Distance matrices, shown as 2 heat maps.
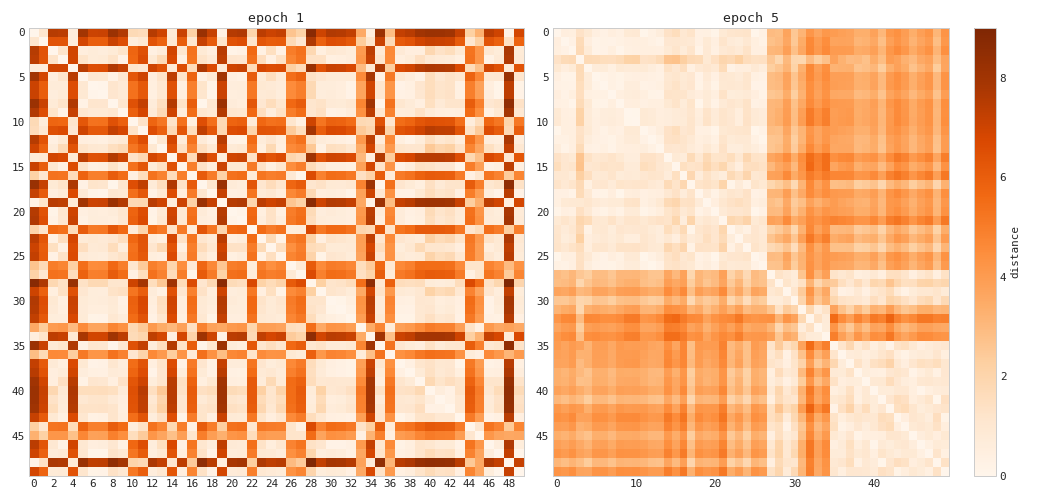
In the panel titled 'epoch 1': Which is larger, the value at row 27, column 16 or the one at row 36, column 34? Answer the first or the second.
the second
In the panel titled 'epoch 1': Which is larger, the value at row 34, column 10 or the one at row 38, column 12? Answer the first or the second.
the first
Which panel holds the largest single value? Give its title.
epoch 1
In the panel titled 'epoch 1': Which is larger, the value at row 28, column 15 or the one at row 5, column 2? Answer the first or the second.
the first
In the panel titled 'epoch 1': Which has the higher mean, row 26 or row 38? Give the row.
26
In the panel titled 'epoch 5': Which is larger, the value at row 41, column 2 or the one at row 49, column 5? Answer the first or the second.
the second
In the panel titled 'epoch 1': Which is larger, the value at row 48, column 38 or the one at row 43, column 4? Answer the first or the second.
the first
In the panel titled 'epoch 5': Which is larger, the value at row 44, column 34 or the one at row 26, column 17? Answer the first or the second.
the first
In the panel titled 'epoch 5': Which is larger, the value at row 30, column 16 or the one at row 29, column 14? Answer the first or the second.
the second
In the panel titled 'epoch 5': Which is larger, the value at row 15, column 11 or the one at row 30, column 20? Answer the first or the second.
the second
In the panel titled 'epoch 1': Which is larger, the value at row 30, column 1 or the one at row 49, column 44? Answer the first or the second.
the first
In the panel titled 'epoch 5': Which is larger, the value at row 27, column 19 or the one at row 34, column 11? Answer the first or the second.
the second
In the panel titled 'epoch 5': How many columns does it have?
50
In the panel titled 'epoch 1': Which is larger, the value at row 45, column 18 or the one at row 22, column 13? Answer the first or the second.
the second
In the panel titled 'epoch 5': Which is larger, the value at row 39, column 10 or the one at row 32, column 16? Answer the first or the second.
the second
